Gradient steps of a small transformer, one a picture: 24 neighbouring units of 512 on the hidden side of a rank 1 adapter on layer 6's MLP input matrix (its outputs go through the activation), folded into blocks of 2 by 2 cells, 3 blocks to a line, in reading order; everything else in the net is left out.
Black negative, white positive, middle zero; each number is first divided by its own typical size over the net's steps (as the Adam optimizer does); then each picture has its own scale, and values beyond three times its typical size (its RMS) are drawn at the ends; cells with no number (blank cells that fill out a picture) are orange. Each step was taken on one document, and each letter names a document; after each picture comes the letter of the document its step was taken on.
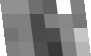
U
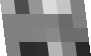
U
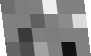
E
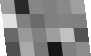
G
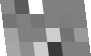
G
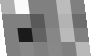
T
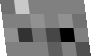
T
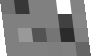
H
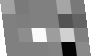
H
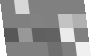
T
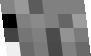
G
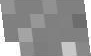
E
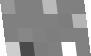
E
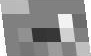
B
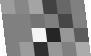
U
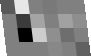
B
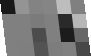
U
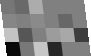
G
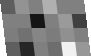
B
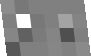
T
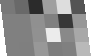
U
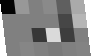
H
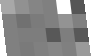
H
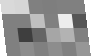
B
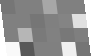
E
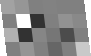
T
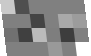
T
